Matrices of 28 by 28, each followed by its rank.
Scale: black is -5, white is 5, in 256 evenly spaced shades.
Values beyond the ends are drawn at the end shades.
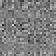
five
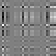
one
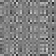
two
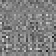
five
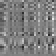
two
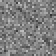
full rank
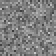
full rank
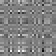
two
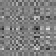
two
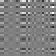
one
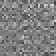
five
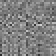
five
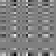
one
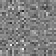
five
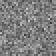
full rank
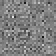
five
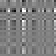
one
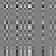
one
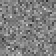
full rank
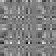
two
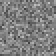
full rank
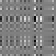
one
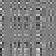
two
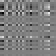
one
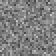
full rank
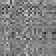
five
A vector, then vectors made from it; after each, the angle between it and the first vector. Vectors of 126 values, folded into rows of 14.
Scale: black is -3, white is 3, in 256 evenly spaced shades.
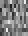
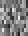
orthogonal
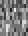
orthogonal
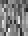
orthogonal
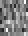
nearly parallel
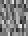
partly aligned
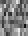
partly opposed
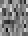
nearly opposite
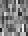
orthogonal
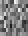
orthogonal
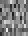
nearly parallel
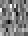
nearly opposite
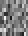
orthogonal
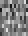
nearly parallel
